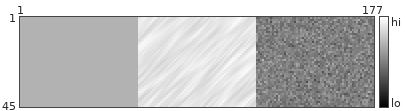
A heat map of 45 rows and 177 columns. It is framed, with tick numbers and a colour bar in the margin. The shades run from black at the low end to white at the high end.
It is made of 1 by 3 panels. Panel 1,1: high, flat. Panel 1,2: very high, slanting up to the right, faint in contrast. Panel 1,3: middling, fine-grained.
